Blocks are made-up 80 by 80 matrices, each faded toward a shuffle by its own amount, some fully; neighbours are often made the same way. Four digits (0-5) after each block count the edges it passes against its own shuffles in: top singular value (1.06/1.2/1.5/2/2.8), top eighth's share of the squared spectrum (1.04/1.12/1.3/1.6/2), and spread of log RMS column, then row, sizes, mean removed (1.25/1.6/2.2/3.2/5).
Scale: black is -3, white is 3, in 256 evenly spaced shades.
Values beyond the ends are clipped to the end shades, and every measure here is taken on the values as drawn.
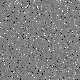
0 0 0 0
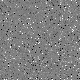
2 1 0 0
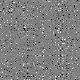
3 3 2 1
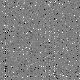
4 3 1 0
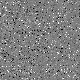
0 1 0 0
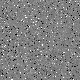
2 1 0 0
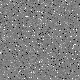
0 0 0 0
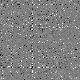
4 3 1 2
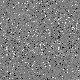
2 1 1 0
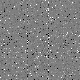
3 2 1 1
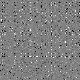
4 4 2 2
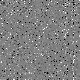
3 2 1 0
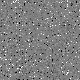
2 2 0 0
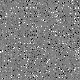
3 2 1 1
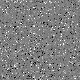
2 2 1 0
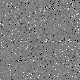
2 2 0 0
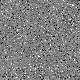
0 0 0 0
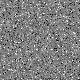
0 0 0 0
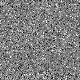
0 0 0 1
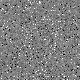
2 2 0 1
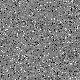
2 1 0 0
